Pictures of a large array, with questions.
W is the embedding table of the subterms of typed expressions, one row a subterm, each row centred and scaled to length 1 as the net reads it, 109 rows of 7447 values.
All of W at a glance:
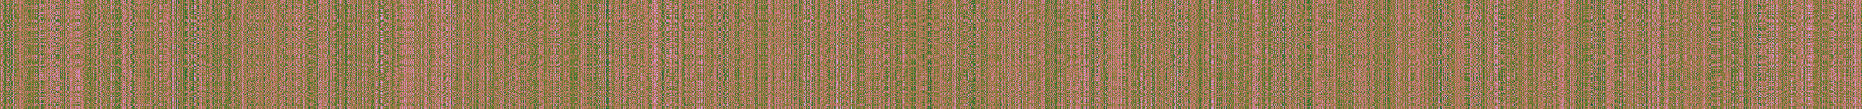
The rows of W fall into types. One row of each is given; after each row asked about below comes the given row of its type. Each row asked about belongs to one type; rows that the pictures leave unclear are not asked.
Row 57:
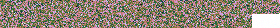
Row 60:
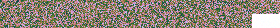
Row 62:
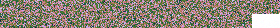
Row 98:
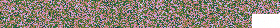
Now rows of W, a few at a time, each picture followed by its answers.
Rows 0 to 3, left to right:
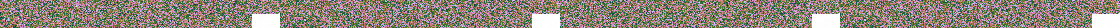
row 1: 62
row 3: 62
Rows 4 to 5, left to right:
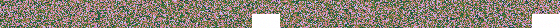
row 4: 57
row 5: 98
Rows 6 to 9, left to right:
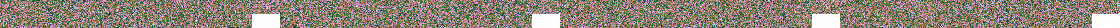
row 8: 60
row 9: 98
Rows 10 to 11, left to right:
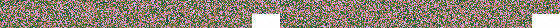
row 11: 62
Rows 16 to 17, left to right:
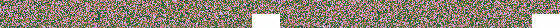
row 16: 57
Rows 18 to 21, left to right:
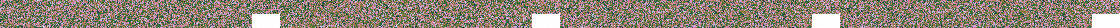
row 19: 60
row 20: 60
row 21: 60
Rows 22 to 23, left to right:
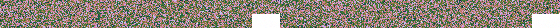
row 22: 57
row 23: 62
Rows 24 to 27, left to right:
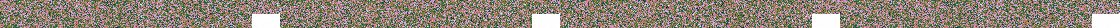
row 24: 98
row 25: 62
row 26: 57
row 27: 98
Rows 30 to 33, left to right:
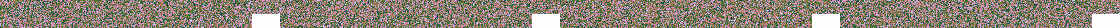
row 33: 60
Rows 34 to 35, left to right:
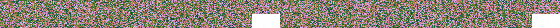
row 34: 98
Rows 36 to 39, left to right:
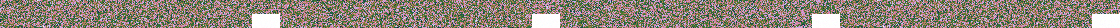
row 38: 62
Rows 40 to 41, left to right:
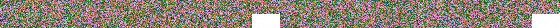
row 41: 98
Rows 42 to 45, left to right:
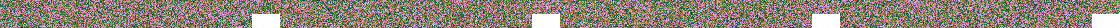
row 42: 62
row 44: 98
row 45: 60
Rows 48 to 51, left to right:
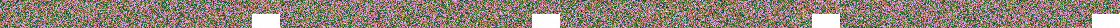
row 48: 60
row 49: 57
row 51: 62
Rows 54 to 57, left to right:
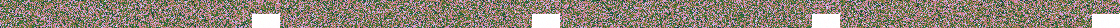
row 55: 60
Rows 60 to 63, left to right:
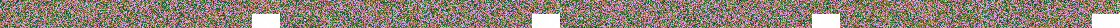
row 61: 62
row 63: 98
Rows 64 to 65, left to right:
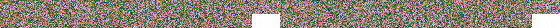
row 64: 98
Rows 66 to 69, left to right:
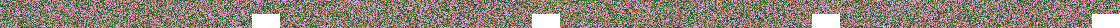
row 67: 60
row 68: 98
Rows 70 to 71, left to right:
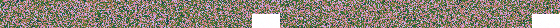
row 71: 62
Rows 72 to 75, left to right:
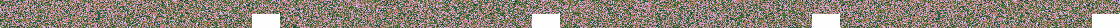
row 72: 57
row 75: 57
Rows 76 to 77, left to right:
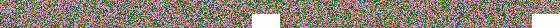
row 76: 98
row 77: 60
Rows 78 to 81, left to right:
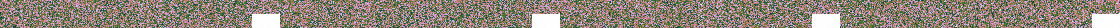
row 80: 98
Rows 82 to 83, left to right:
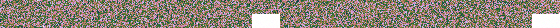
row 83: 60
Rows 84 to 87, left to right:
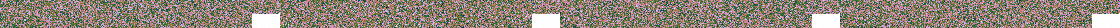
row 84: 62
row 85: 57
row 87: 62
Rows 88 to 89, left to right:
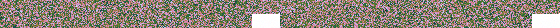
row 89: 98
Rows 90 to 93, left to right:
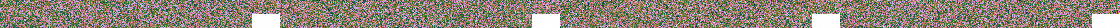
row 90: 62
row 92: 60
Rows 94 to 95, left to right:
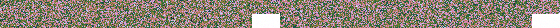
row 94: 62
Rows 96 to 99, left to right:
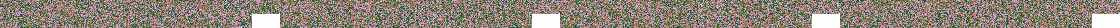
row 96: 62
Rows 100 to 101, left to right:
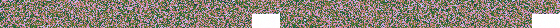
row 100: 60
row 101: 62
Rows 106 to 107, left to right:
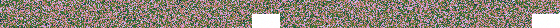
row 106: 62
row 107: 60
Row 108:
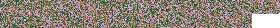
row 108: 62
